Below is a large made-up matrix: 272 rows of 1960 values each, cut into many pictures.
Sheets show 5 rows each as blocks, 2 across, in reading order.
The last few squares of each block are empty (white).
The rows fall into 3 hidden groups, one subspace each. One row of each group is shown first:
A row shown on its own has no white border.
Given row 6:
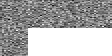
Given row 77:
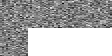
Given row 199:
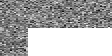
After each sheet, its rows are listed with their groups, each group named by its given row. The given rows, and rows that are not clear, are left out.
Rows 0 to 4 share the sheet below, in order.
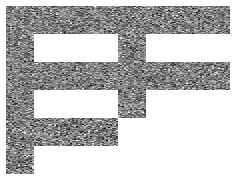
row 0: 77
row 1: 6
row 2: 6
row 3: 199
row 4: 199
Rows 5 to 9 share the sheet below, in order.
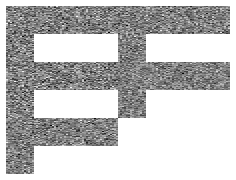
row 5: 6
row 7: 6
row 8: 77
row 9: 77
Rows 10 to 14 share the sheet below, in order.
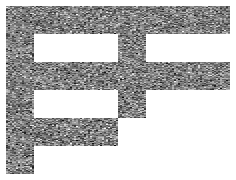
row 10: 199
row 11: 6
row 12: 199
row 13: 6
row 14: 199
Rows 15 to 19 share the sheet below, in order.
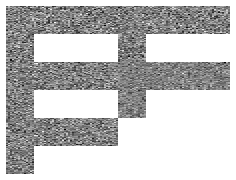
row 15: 77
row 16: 199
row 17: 6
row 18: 77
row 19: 199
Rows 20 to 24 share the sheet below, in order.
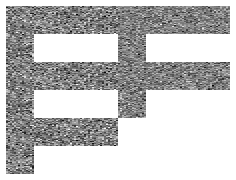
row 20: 199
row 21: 6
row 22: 199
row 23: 77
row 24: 199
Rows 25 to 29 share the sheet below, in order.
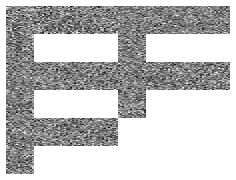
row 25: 77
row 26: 6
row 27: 199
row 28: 199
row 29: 199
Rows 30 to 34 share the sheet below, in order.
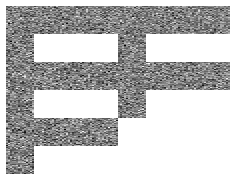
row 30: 6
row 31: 6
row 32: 199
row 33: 6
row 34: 199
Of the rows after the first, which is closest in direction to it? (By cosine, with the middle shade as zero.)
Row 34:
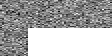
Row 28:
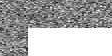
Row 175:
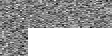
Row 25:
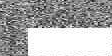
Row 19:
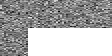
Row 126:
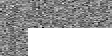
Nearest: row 19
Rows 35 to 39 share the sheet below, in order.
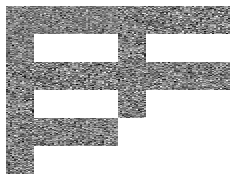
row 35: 6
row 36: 199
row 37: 199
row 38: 6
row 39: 6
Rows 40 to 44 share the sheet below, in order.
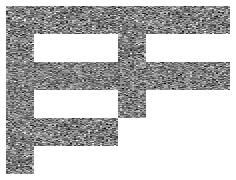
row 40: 199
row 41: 199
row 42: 6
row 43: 77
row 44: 199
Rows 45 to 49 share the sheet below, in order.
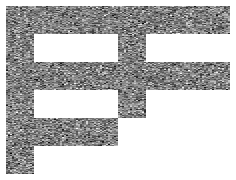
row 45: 77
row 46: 77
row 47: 199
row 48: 199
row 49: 6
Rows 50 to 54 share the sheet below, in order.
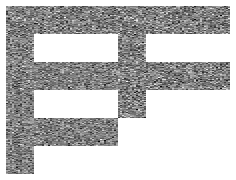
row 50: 199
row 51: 199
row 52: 77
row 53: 6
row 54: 77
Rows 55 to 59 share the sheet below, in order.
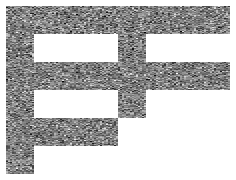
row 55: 199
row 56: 77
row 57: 6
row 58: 199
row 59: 199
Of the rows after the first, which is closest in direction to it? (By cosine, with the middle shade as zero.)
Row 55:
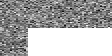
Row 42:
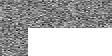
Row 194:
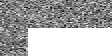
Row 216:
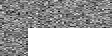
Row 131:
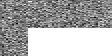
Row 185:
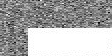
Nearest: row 194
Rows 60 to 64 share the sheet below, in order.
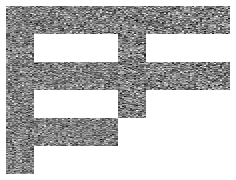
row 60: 199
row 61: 199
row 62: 6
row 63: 77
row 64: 77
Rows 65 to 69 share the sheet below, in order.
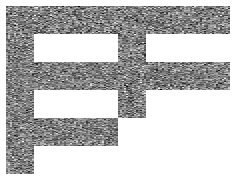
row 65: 6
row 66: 199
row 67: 6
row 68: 77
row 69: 6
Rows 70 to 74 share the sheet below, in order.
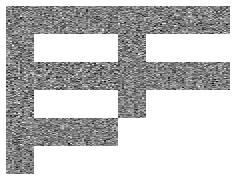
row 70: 6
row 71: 6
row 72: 77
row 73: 77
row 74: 77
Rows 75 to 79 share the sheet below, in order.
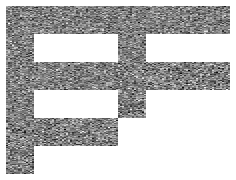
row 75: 6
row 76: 77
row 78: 199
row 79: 199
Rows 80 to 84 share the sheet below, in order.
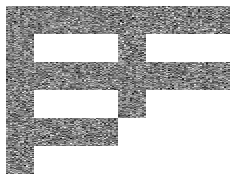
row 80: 77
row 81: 6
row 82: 6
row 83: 77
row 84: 6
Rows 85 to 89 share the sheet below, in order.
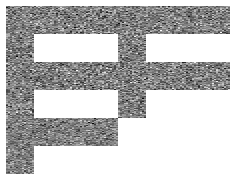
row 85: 199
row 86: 6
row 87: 199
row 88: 77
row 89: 77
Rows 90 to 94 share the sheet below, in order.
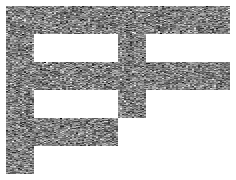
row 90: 199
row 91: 77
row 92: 77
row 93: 6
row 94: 77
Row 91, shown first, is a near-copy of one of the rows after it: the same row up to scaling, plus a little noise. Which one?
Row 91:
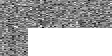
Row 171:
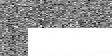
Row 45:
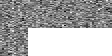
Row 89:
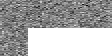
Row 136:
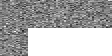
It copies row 171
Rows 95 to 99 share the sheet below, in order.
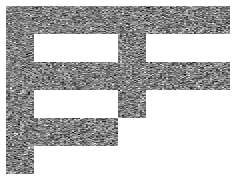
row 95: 6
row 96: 6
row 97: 77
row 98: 77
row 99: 77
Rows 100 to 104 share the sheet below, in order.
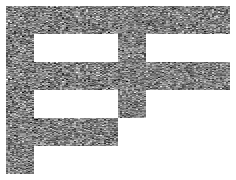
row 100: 6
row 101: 199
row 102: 6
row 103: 6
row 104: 6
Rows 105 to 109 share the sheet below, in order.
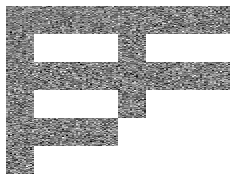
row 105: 77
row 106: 6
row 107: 6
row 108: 199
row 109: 6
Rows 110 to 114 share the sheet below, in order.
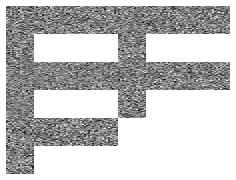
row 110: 77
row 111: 199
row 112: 77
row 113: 6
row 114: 199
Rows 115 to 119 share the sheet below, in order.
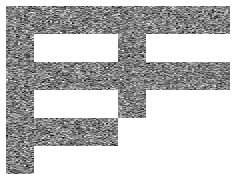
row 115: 77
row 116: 199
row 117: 6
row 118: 6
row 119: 6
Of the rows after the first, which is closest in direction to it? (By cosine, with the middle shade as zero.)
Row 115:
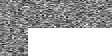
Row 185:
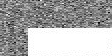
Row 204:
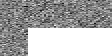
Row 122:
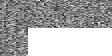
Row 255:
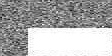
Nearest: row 185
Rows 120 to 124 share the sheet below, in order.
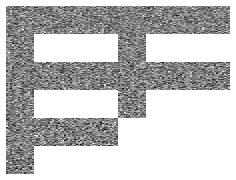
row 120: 6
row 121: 6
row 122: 77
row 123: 77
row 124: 199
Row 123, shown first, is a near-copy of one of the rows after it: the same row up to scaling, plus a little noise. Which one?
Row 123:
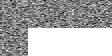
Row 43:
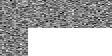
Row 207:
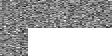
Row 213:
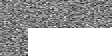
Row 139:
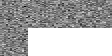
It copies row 43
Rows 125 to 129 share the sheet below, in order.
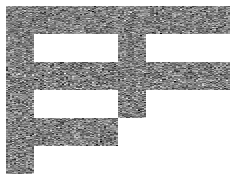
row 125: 77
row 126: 77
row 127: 199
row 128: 6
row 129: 77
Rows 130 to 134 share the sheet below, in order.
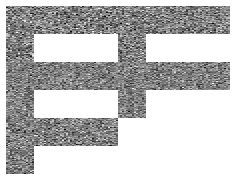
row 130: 199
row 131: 6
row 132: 77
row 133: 77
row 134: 199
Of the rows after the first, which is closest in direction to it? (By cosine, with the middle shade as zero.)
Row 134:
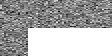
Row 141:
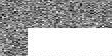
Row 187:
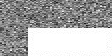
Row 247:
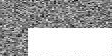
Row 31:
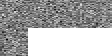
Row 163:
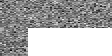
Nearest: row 163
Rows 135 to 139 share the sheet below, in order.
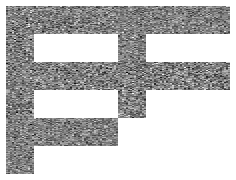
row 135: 77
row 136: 77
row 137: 199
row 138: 77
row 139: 77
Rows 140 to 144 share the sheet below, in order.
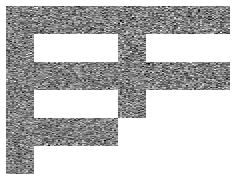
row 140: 6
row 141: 6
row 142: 6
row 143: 6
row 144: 77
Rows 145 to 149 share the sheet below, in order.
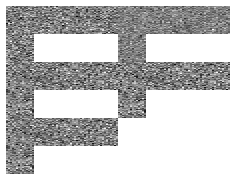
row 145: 6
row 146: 77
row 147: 199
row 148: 199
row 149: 199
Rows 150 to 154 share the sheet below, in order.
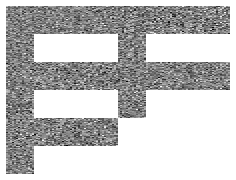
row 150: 77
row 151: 77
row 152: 199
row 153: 6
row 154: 77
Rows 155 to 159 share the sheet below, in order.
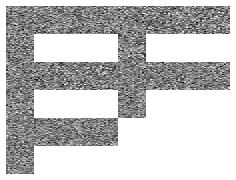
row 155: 6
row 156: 199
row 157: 199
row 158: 77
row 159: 6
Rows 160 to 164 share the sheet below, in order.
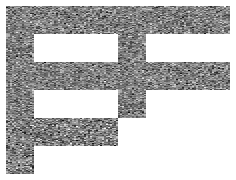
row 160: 199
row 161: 77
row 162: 77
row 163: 199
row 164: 199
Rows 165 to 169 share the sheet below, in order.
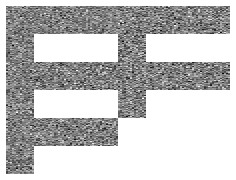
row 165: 6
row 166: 6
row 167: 199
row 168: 77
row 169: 199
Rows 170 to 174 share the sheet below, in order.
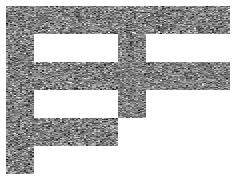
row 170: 6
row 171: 77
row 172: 77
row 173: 6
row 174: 77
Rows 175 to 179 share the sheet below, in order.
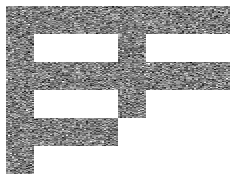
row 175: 77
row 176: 199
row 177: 6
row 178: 6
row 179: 6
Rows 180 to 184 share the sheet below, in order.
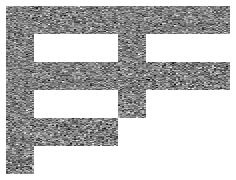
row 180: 6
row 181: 6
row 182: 6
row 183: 199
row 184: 199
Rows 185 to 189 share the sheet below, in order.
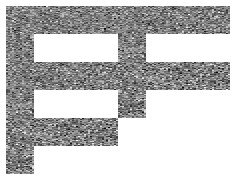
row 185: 77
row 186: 199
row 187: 199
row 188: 199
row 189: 199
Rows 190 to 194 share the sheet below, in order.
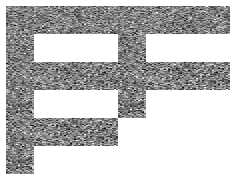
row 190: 6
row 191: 77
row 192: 199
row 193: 199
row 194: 199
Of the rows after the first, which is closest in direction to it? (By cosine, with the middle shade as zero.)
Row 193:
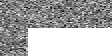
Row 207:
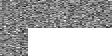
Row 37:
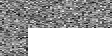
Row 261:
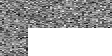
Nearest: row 207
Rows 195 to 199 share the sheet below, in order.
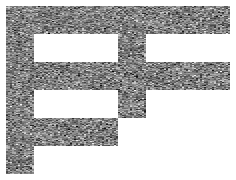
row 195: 77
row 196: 199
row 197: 77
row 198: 199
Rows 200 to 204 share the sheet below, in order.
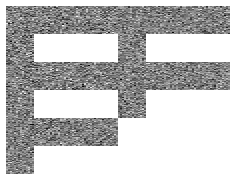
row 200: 6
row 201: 77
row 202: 77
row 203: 6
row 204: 77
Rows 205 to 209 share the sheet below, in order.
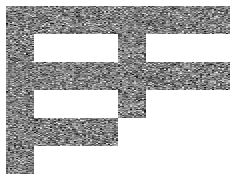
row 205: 6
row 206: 199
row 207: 77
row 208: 199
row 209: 6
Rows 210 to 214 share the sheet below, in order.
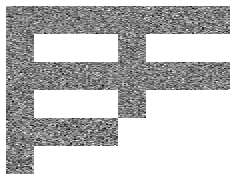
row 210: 77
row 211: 6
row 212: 6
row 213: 77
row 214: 199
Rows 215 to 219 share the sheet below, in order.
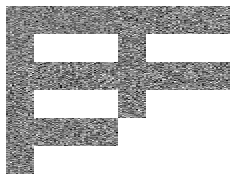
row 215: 77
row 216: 199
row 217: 77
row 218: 6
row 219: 77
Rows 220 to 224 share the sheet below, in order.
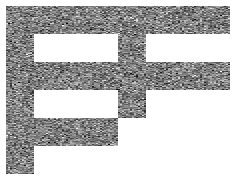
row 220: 6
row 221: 199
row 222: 77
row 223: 199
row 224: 6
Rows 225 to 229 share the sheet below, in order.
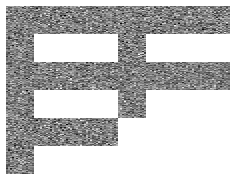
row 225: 6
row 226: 6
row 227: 77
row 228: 6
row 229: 6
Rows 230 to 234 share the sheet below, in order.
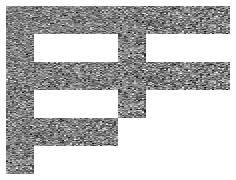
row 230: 6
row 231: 199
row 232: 6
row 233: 199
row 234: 199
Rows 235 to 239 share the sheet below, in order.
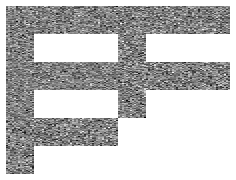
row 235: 77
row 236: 6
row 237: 6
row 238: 77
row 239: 199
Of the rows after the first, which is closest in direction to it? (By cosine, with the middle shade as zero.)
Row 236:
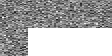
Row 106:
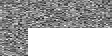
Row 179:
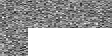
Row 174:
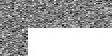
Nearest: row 179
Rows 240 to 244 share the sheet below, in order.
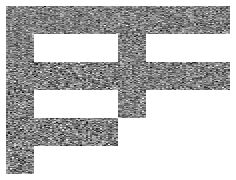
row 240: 77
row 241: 6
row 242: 6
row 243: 77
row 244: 6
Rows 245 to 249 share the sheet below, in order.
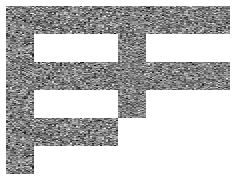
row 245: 199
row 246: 6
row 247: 77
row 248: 6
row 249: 199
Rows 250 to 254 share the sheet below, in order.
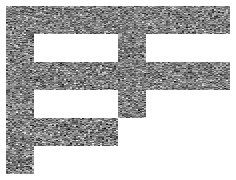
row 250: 77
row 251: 199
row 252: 199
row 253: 6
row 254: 199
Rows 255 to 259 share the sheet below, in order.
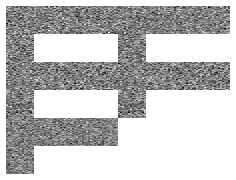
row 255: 6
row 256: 77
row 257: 199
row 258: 199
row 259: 6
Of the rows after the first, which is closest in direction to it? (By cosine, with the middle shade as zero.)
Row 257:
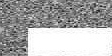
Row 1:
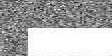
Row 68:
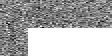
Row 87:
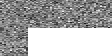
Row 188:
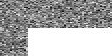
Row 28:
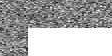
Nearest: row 188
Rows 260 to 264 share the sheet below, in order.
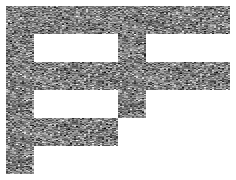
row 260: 6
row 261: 199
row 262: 199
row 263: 199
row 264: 199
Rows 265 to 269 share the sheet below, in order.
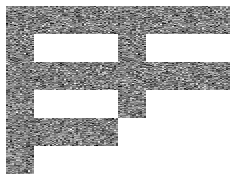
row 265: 6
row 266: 6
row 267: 199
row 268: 77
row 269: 77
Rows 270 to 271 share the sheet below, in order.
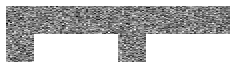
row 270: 6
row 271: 6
